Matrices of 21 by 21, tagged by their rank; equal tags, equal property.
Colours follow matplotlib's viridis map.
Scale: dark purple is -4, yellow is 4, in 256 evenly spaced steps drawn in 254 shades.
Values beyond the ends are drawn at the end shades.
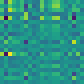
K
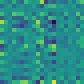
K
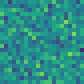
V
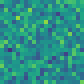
V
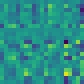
K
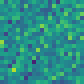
V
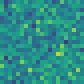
V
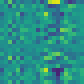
K
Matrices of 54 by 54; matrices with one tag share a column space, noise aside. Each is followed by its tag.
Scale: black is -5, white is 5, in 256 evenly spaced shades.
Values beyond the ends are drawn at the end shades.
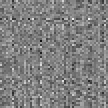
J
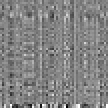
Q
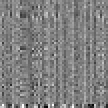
Q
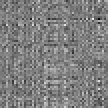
J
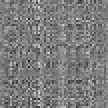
J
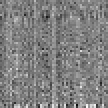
Q
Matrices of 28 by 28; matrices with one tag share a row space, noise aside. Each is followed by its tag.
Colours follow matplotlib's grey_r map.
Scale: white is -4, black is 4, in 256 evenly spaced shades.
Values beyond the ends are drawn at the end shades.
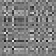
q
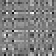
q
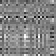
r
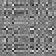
q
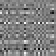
r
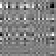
r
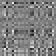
q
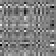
r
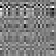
r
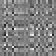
q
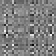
q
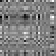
r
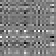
r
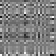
r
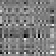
r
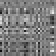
r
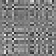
q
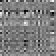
r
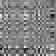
r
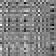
r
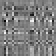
q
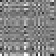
r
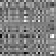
r
